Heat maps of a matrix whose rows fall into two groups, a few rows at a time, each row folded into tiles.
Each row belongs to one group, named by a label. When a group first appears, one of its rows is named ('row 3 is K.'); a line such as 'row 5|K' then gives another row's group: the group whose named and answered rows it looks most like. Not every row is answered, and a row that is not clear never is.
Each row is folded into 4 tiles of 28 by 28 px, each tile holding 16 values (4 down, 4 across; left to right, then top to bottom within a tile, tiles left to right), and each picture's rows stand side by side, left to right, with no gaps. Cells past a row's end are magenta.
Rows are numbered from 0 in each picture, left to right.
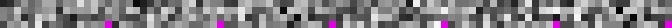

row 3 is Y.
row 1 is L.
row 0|Y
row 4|L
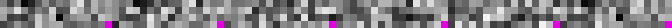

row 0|L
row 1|L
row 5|L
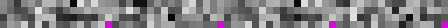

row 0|Y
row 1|L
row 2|Y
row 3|L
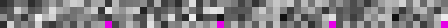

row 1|L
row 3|Y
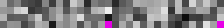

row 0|L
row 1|Y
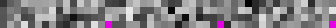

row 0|Y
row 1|L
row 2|L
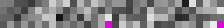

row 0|Y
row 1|Y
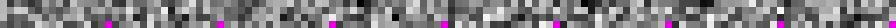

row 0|L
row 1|L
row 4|Y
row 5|L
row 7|Y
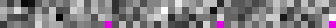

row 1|Y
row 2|Y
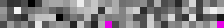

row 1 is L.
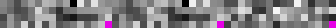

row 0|Y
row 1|Y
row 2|L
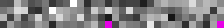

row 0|L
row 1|Y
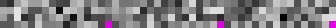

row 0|L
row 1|L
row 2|Y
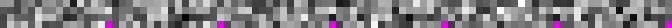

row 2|L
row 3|Y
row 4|L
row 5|L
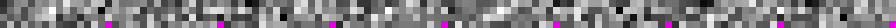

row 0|Y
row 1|L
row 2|L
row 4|Y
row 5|L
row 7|L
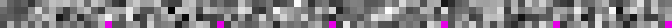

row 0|Y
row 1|L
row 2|L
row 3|Y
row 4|Y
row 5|L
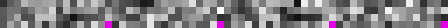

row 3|L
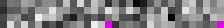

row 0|Y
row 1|L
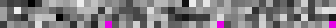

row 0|Y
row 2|L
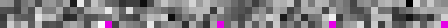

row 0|Y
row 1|Y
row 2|Y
